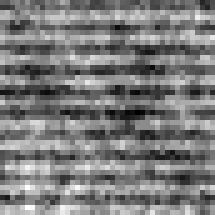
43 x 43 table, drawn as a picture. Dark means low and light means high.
Streaks run across, left to right. The ninth with the highest average is the bottom left. On average the colour sits 50% of the way up the scale. Horizontal stripes repeat 10 times down the table.
